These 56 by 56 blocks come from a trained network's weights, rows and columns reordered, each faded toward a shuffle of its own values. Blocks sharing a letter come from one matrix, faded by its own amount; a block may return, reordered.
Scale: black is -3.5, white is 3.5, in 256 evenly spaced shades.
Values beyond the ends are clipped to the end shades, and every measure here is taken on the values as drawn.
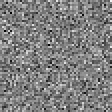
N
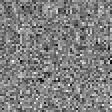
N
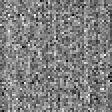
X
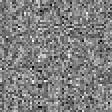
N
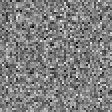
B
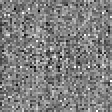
X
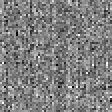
X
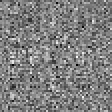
B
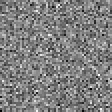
N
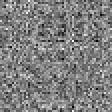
B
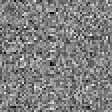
N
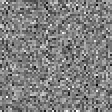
B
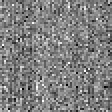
X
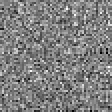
N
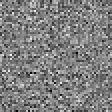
N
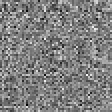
B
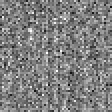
X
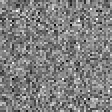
N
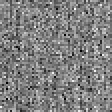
X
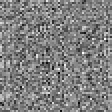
N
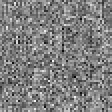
N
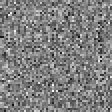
B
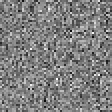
B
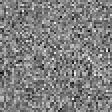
B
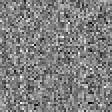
N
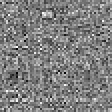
B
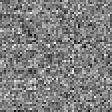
B
